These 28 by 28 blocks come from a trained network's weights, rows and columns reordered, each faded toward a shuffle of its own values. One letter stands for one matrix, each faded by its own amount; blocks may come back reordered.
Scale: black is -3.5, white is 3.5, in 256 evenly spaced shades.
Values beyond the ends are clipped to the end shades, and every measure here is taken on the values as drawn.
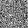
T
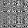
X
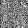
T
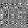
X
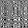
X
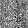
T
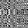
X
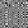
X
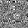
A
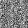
T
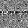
A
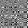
X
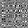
X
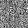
T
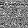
A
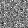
T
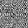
A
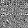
A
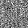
T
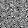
T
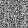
T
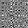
X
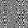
X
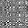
X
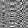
X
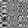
X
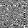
A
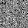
T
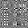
X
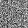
T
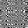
X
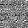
A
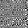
X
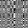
X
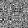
A
